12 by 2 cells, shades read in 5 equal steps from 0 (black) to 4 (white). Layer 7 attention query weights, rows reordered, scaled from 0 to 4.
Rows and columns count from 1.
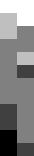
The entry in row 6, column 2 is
1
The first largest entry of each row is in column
1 2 1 1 2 1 1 1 2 2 2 2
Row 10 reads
1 2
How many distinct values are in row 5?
2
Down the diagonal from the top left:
4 4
